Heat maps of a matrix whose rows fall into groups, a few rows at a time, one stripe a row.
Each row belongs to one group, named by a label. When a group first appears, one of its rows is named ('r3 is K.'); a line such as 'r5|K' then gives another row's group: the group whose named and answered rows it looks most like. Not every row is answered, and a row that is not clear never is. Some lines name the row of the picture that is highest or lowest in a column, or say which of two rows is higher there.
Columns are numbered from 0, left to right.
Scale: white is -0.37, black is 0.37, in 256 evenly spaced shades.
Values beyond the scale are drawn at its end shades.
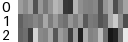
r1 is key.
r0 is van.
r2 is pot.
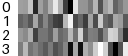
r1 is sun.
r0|van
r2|key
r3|pot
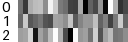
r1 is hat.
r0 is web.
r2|van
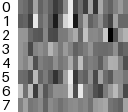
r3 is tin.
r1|sun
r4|key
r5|sun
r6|key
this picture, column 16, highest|6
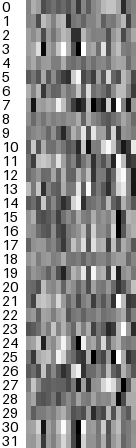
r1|tin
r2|van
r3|van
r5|sun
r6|key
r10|pot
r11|web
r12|key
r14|sun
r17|hat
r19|hat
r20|pot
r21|web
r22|tin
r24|van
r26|sun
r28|hat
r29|web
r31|van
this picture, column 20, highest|7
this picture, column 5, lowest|23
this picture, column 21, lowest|10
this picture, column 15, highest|7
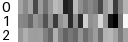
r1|pot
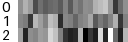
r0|pot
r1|tin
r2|web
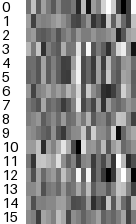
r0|pot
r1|web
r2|hat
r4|sun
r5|sun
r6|key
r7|sun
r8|key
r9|hat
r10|van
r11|web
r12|key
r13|key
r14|web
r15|tin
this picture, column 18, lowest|11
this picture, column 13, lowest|9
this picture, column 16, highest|12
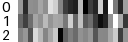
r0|web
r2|tin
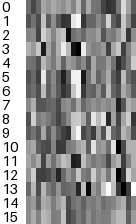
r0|key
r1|sun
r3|van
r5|sun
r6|sun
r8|hat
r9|sun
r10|hat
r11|van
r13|pot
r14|tin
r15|tin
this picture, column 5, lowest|0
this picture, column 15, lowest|8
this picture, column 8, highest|2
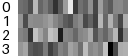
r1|web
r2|tin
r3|hat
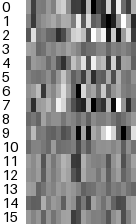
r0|web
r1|key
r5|web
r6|van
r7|web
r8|pot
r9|pot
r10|pot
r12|van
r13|tin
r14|pot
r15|van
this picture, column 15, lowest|2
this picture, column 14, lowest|2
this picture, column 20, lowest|2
